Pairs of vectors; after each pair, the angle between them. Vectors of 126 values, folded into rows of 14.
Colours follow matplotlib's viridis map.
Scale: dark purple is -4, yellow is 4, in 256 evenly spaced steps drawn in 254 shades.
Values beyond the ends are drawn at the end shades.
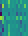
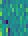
partly opposed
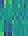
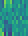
nearly parallel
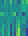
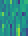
nearly parallel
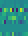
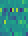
nearly opposite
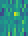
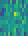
nearly parallel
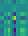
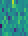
orthogonal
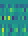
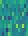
partly opposed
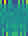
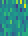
partly opposed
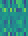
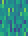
orthogonal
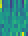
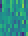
nearly opposite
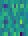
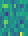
nearly opposite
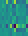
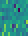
partly aligned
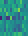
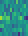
partly opposed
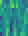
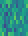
partly opposed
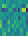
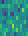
partly aligned
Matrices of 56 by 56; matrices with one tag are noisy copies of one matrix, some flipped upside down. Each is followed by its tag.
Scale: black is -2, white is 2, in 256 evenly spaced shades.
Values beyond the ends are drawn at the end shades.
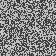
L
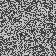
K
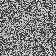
K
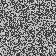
L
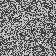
K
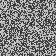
L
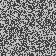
L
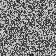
L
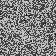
K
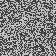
K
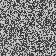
L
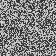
L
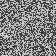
K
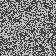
K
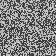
L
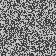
L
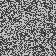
K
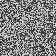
K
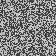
L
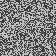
K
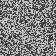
K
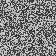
L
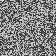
K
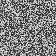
L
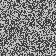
L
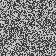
L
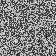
L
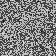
K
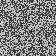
L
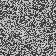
K
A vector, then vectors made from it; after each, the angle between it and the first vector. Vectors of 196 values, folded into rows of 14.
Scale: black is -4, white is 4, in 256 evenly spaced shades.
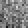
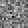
orthogonal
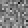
partly opposed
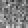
nearly opposite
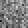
nearly parallel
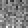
nearly opposite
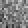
nearly parallel
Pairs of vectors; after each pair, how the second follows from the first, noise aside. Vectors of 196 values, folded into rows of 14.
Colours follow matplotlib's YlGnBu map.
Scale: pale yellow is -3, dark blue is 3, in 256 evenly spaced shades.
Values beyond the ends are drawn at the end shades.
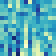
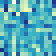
wrapped around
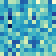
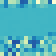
partly zeroed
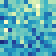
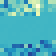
partly zeroed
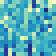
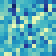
wrapped around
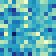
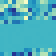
partly zeroed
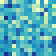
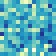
wrapped around
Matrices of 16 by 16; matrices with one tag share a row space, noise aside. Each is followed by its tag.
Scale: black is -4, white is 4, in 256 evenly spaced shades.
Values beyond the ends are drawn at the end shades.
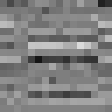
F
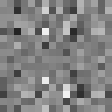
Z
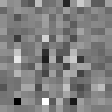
Z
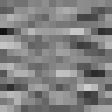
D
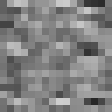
D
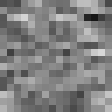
D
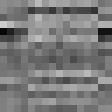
F
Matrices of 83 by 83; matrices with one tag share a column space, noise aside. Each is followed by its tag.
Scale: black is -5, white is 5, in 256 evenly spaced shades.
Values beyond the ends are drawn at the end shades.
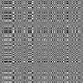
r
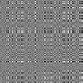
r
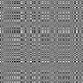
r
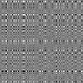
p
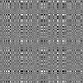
p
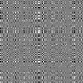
r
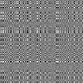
r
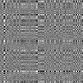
p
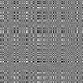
r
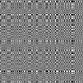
p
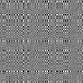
p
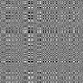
r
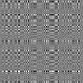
p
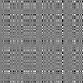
p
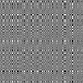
p
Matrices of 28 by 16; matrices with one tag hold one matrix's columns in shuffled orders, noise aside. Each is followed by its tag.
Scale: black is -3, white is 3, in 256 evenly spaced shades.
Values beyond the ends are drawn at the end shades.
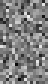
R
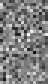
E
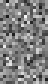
R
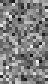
R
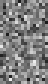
R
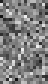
R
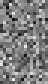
R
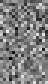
E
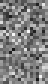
E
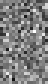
E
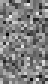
R
